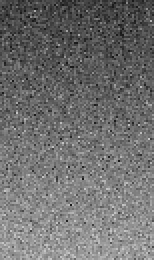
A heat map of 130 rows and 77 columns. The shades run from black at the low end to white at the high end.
The texture is fine-grained noise. There are no regular stripes. The field climbs toward the bottom. The values follow a bell shape. No row or column stands out.
